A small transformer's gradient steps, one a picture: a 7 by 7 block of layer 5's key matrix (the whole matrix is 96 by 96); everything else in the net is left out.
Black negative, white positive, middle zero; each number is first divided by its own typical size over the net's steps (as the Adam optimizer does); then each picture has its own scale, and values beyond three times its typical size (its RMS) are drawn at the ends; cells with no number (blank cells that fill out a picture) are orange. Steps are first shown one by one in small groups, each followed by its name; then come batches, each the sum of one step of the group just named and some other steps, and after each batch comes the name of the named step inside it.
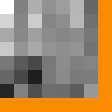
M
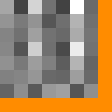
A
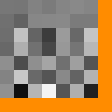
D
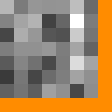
M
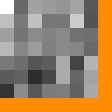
M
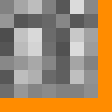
A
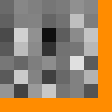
D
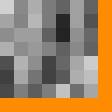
M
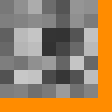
A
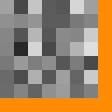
A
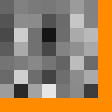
D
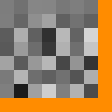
D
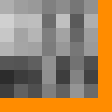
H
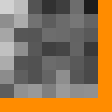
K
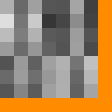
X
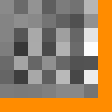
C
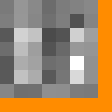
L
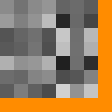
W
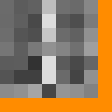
C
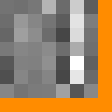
H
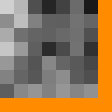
K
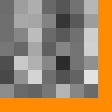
C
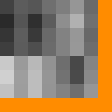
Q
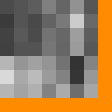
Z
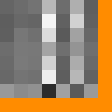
Z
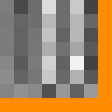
Z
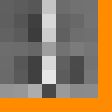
Z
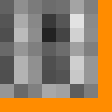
Z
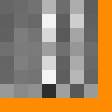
Z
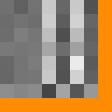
Z
